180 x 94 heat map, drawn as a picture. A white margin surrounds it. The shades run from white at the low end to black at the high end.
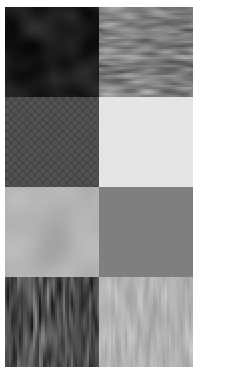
It is made of 4 by 2 panels. Panel 1,1: very high, smooth, faint in contrast. Panel 1,2: middling, streaked across. Panel 2,1: high, checkered, faint in contrast. Panel 2,2: very low, flat. Panel 3,1: low, smooth, faint in contrast. Panel 3,2: middling, flat. Panel 4,1: high, streaked downward. Panel 4,2: low, streaked downward, faint in contrast.
